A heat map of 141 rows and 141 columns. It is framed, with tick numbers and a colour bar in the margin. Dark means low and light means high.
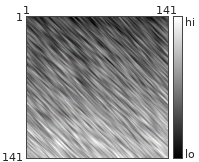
There is an overall slope up to the bottom. The grain runs diagonally down to the right. On average the colour sits 50% of the way up the scale. No row or column stands out.
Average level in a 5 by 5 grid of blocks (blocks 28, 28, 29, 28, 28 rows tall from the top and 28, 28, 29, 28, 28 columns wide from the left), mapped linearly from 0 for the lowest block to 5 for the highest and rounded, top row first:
00000
11221
22233
34444
55555
